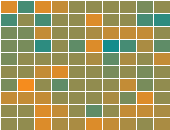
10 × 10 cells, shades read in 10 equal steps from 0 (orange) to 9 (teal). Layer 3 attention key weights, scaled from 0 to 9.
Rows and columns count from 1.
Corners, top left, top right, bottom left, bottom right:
1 4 4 3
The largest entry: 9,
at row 4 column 7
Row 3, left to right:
5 5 2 4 4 3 2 2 2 4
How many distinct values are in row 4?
8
